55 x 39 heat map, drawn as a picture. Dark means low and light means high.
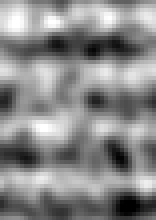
Stripes running across repeat 4 times from top to bottom. The ninth with the highest average is the top left. There are no lone odd cells. The bottom right is the ninth with the lowest average.
